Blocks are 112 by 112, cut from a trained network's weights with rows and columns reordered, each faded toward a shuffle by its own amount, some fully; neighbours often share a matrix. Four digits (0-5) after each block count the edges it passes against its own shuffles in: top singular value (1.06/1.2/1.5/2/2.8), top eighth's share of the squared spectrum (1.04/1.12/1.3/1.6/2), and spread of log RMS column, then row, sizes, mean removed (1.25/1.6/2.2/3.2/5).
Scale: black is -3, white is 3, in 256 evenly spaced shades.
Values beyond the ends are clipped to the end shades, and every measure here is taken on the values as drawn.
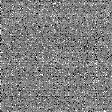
3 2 2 0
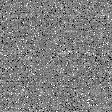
2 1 1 0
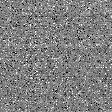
2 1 2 0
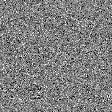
2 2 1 1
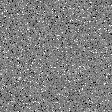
0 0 0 0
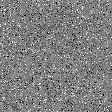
1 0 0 0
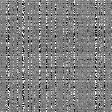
4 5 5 0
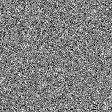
2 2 0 1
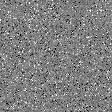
0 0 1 0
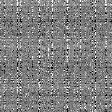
4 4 4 0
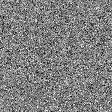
0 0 0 0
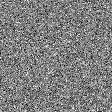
0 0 0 0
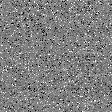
1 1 0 0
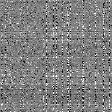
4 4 4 0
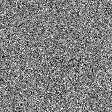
1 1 0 0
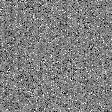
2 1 0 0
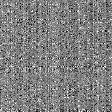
4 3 0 3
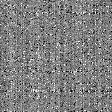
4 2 0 2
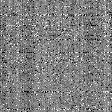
3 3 0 3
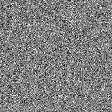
3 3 1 2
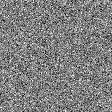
1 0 0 0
